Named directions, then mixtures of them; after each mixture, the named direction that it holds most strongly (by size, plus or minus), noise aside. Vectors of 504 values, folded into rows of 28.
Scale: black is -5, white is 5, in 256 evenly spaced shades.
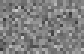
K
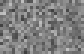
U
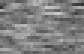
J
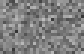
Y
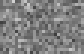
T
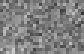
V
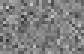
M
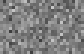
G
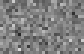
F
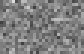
T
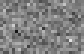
F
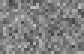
Y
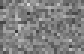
T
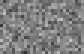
U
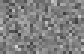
F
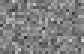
F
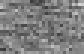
J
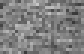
J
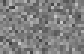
G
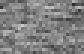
J
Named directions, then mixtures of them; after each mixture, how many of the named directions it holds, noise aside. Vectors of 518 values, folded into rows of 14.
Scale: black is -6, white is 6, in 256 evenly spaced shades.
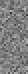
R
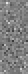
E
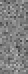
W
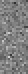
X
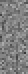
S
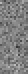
one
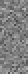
one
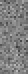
one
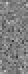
two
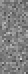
three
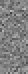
one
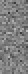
three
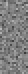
three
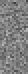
three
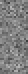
two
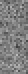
one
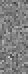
two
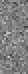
one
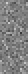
two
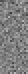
three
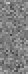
three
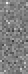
one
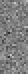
one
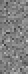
three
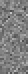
one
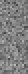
two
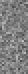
two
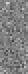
three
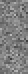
three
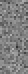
two
